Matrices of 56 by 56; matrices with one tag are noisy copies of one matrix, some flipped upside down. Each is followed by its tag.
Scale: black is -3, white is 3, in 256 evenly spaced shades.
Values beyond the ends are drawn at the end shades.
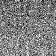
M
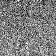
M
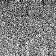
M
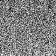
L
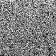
L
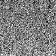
L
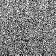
M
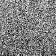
M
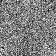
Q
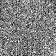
Q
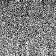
M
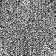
Q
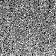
L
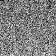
L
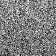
M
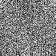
Q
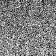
M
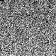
L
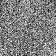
Q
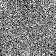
Q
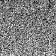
L
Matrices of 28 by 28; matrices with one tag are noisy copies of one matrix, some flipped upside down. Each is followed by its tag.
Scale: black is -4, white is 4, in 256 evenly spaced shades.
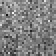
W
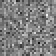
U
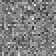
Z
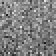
W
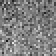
W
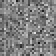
U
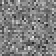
Z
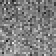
W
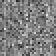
U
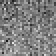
W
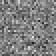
Z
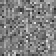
U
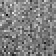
W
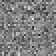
Z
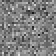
Z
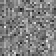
U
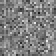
U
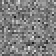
Z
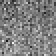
W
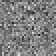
Z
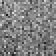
W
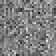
U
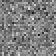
Z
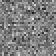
Z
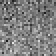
W
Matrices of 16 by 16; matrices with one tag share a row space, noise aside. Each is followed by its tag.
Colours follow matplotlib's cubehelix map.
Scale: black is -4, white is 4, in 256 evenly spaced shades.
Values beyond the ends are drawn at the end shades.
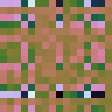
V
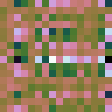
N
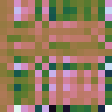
N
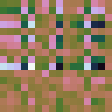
V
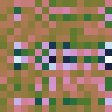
N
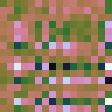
N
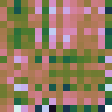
N
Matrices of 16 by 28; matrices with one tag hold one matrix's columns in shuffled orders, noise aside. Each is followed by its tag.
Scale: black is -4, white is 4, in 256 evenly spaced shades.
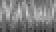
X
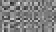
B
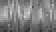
X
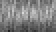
X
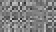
B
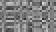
B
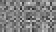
B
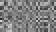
B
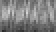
X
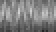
X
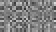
B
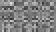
B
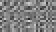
B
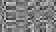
B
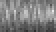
X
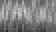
X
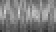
X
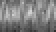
X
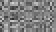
B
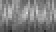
X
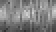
X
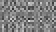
B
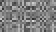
B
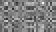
B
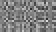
B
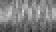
X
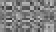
B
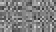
B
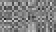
B
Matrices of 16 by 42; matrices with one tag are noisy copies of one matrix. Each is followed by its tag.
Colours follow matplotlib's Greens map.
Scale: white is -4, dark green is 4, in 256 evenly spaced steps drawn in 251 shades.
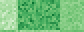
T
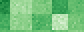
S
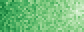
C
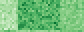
T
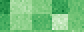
S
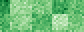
S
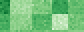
S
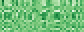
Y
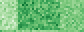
T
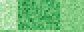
T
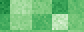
S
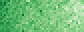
C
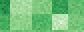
S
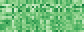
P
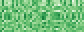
Y
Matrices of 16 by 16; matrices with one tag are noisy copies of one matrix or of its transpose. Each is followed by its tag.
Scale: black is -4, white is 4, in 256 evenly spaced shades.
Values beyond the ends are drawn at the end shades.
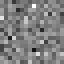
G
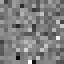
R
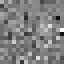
R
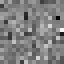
R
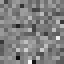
R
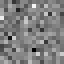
G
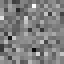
G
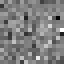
R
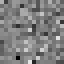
R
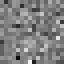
R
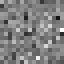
R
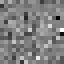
R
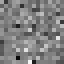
R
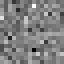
G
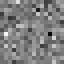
G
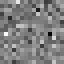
G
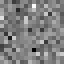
G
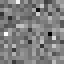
G
